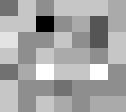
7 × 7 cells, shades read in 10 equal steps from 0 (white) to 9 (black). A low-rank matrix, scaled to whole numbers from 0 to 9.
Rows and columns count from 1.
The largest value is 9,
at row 2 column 3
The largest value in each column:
5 4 9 5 4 6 4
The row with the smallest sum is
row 5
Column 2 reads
2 2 4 4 3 4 4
